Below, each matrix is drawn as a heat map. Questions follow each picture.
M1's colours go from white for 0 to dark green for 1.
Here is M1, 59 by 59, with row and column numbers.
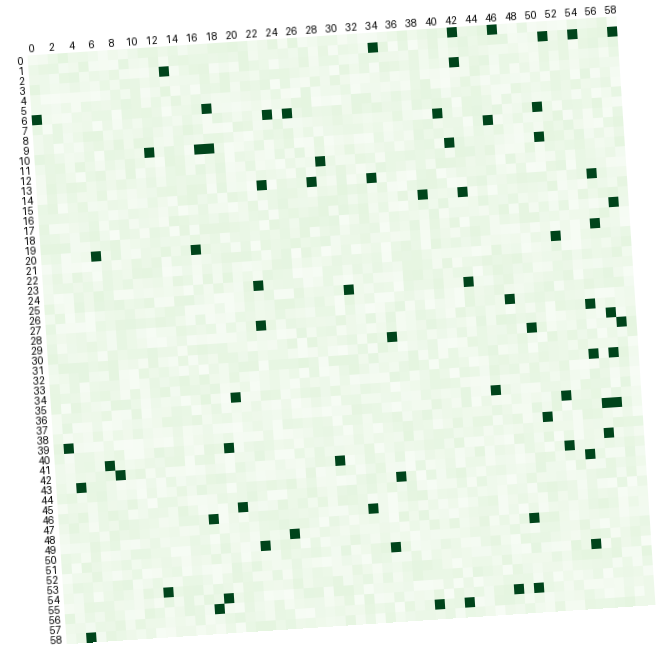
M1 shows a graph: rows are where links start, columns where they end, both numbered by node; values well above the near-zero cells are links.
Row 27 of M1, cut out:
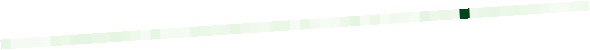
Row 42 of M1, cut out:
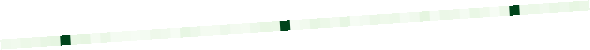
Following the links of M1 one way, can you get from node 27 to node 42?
yes
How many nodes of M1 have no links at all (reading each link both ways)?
4
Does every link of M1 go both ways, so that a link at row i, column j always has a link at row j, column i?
no
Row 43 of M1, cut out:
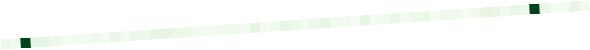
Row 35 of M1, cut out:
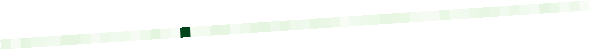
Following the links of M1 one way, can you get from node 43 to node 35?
no
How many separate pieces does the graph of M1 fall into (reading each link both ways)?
5
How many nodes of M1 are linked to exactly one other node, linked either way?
12
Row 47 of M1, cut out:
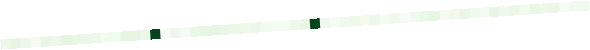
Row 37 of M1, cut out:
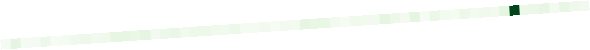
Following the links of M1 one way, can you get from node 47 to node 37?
yes
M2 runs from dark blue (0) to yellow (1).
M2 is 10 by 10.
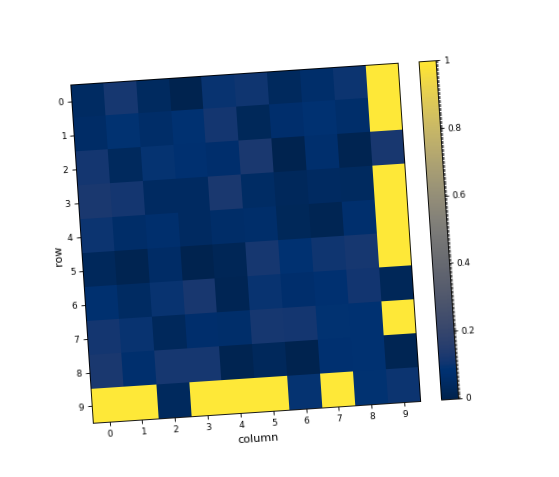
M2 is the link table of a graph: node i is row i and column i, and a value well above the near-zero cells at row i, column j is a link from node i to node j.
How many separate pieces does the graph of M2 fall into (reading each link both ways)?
4
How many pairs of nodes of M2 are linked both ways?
6
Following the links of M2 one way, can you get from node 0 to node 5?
yes
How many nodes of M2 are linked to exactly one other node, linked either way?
6
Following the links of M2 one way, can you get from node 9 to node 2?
no
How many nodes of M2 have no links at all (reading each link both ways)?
3
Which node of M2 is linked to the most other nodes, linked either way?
node 9
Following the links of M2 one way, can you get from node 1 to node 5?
yes
